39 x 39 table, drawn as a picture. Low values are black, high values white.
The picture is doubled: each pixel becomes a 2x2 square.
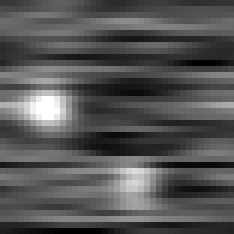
Bumps: two. Grain: streaks across. Ninth with the highest average: middle left.
